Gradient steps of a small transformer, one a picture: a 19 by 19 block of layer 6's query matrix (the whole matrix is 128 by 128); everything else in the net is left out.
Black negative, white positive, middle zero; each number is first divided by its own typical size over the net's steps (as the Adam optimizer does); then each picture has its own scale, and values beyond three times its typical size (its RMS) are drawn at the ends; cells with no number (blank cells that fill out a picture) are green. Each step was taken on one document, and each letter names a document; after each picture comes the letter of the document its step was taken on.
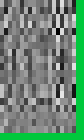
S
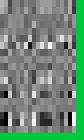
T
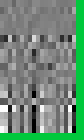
T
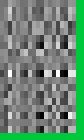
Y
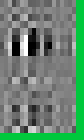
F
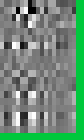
F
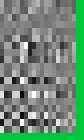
F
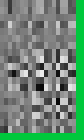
Y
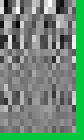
S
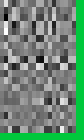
Y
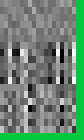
S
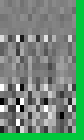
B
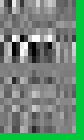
F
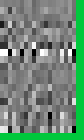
T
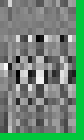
Y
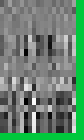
T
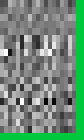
B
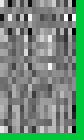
T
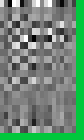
F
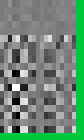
F
